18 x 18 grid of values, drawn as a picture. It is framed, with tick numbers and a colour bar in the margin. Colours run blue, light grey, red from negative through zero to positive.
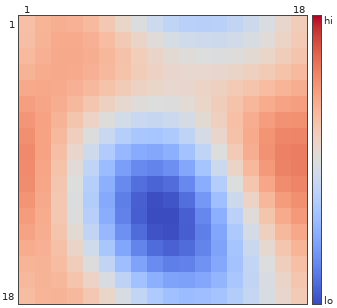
Overall the values sit about 50% of the way up the scale. No regular stripes run through it. The top left is the calmest part. There are no lone odd cells. The ninth with the lowest average is the bottom middle.
